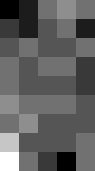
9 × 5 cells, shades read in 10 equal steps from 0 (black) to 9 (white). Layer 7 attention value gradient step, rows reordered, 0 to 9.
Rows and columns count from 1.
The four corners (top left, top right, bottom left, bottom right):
0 4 9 4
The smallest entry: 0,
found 2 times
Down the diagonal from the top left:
0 1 3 4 2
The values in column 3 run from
2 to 4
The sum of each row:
14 11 17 17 15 20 18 20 19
